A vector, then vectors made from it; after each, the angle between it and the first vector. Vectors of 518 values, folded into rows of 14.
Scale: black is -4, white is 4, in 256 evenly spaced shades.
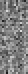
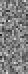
partly opposed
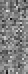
nearly parallel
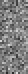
partly aligned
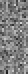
nearly parallel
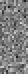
partly aligned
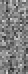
nearly opposite
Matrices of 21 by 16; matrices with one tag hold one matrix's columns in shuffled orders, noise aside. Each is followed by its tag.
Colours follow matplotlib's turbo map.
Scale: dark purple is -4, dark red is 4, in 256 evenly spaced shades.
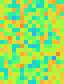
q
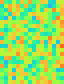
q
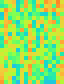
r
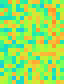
q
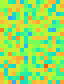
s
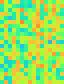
q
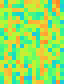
r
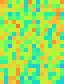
r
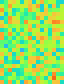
s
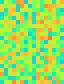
s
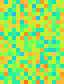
s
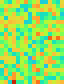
s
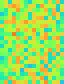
s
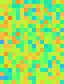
q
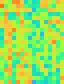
r
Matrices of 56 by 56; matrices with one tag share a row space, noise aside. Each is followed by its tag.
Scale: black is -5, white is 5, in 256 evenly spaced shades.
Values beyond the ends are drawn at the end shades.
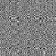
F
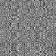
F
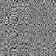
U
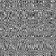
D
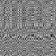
D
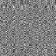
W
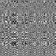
U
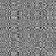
F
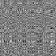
D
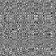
D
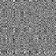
W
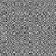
W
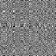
W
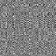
W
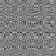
D
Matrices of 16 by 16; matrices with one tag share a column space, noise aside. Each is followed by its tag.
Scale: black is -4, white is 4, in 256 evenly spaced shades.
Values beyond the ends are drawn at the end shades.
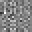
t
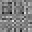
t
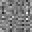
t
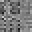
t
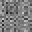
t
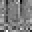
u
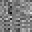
t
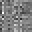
t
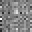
t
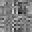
t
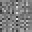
t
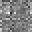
t
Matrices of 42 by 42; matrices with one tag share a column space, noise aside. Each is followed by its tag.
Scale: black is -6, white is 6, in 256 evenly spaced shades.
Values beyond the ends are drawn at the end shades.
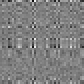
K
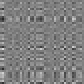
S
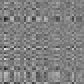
S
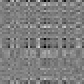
K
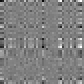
K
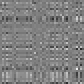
S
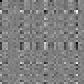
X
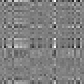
K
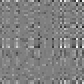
K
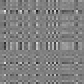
X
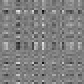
X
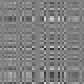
S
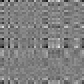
K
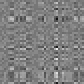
S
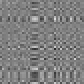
S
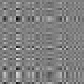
S
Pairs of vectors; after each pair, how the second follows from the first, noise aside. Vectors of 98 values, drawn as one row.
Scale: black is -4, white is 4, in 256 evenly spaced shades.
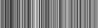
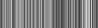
wrapped around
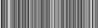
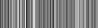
wrapped around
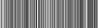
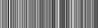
wrapped around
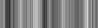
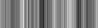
wrapped around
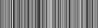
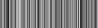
wrapped around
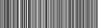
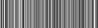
wrapped around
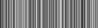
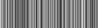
negated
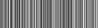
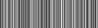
wrapped around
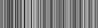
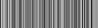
wrapped around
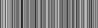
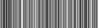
negated
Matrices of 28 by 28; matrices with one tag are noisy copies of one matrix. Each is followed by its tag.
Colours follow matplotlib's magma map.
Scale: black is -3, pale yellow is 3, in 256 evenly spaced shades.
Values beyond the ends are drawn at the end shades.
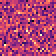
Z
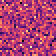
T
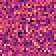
Z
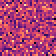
T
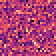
Z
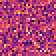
Z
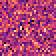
Z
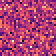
T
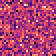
T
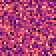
T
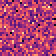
T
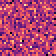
T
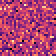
T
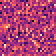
Z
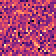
Z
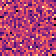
T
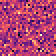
Z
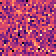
Z
